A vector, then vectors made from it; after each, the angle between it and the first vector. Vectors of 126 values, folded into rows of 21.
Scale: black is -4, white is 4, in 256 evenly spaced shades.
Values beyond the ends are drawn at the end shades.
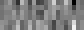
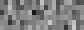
partly aligned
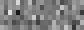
partly opposed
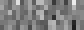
nearly opposite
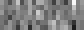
nearly opposite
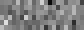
partly opposed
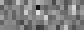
partly opposed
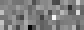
orthogonal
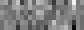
nearly opposite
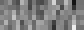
nearly parallel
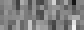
nearly parallel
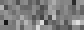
partly aligned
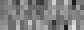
nearly parallel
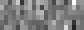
nearly opposite
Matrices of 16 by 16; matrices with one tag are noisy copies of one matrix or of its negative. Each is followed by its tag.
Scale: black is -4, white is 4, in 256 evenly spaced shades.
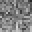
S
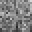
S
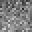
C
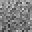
C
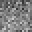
C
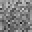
C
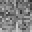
S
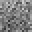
C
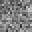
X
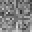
S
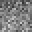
C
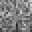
S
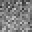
C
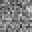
X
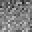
C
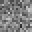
X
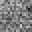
X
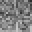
S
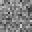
X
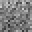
C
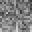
S
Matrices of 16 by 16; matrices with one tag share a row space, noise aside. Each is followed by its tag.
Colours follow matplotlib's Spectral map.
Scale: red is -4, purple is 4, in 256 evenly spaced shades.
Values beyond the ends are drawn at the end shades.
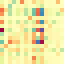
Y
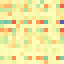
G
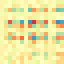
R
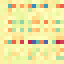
R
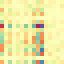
Y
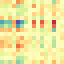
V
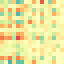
V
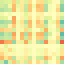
G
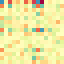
Y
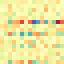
R
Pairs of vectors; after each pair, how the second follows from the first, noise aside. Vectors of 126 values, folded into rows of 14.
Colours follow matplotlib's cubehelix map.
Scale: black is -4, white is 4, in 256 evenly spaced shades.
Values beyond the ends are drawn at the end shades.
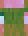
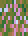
shuffled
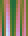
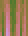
shrunk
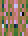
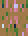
partly zeroed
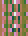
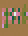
partly zeroed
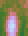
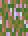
shuffled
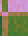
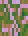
shuffled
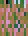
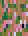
shuffled
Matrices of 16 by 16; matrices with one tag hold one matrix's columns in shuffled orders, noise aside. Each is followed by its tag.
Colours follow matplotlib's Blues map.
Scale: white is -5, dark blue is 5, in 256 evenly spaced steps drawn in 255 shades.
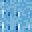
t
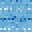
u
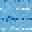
u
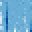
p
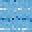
u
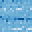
u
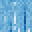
p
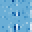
t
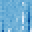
p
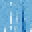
p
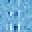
t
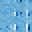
t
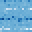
u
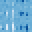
t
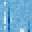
p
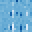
t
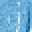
p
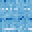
u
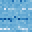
u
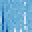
p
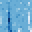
p
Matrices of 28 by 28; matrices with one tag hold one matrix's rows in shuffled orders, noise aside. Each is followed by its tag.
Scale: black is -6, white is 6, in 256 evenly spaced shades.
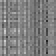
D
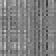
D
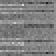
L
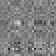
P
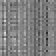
D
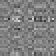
P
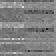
L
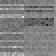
L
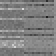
L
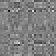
P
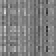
D
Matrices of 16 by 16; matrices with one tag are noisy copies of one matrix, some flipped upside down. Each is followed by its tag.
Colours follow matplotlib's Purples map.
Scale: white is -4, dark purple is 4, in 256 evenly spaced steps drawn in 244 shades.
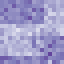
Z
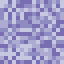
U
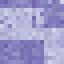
Z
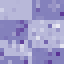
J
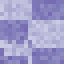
J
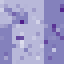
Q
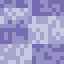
J
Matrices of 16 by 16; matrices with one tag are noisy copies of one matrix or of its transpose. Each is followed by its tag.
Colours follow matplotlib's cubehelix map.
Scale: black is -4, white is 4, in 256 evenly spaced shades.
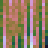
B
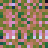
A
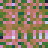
A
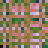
A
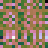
A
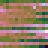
B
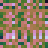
A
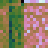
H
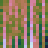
B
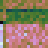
H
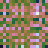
A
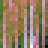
B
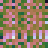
A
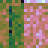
H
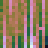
B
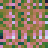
A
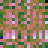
A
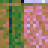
H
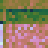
H
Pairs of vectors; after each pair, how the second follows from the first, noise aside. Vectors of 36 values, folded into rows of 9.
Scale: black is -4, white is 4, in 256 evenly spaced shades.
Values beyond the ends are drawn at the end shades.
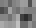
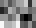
scaled up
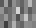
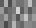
copied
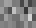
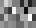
scaled up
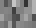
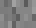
shrunk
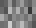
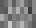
copied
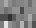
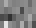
copied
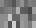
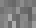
shrunk
